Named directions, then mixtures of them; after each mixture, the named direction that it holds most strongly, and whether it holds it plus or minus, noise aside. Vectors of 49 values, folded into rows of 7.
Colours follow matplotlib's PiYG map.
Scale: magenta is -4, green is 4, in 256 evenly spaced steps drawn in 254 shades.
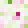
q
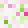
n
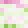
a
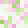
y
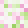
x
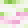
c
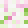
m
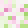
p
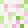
x, minus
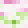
c, minus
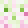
p, minus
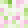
q, plus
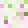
n, minus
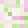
x, plus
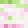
a, minus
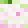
a, minus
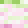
a, minus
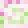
c, minus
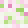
n, plus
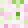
q, minus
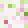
n, minus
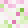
n, plus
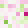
n, plus
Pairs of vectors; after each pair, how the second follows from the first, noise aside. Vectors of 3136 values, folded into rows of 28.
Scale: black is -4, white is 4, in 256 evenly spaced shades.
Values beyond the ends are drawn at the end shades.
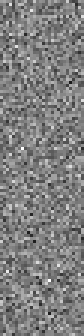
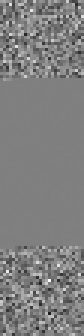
partly zeroed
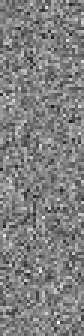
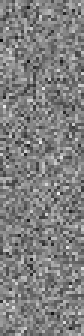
wrapped around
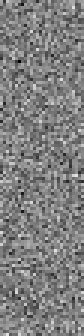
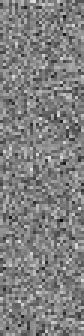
wrapped around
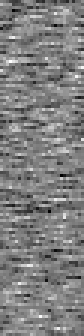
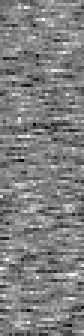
reversed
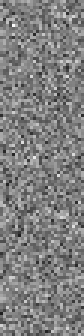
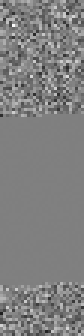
partly zeroed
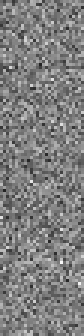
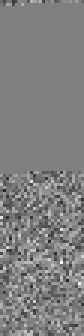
partly zeroed
